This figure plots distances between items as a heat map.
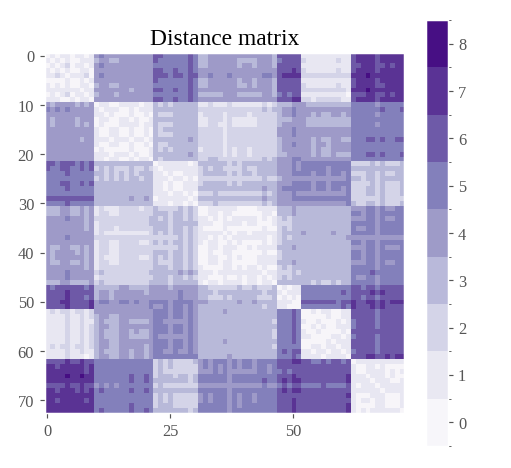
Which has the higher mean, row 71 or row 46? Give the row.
71
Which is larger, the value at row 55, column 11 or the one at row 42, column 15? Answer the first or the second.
the first
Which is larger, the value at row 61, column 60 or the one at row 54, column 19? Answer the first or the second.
the second
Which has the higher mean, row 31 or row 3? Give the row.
3
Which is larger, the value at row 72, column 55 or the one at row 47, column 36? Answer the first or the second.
the first
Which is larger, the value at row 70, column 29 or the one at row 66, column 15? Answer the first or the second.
the second
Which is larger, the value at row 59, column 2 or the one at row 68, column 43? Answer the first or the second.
the second
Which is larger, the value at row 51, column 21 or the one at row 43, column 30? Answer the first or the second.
the first
